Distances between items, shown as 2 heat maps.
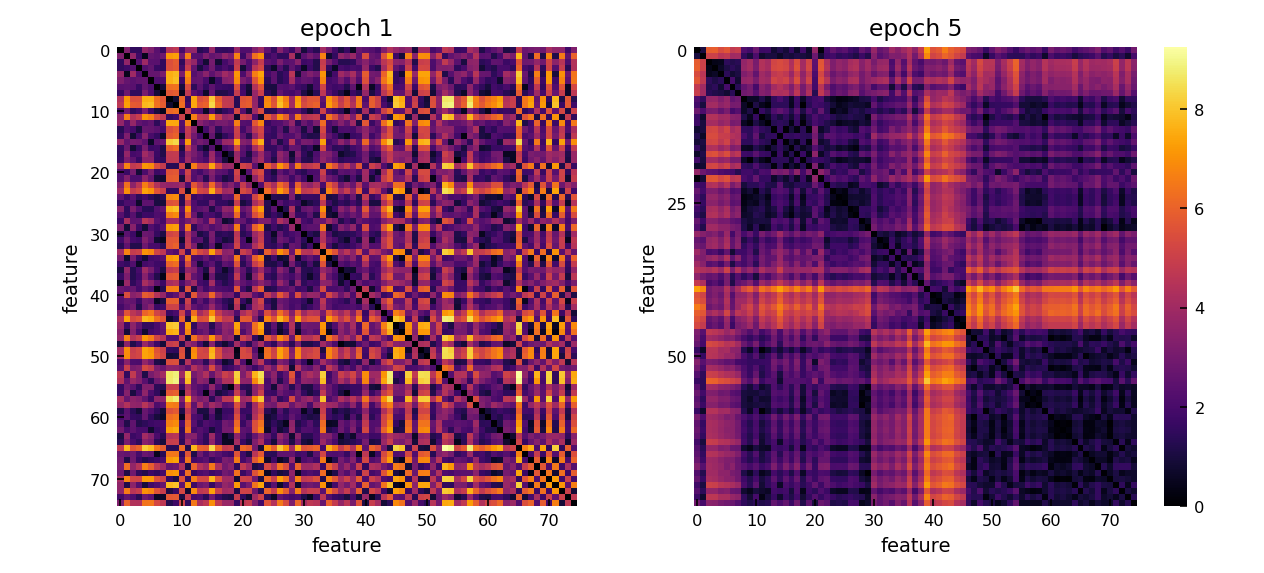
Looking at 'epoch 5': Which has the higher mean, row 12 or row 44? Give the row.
44
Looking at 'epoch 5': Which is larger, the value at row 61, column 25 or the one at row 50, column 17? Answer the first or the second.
the second
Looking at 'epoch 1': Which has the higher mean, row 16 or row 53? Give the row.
53
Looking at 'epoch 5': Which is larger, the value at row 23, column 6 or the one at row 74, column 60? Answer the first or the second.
the first
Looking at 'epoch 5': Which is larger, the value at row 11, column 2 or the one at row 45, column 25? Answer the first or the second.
the first
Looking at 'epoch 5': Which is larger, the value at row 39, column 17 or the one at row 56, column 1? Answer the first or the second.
the first
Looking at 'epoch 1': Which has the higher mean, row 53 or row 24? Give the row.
53
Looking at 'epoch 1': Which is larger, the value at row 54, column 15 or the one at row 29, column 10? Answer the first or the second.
the second
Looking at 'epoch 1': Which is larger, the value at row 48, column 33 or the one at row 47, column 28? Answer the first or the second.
the first
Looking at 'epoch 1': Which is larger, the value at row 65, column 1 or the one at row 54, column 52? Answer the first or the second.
the first
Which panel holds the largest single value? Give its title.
epoch 1
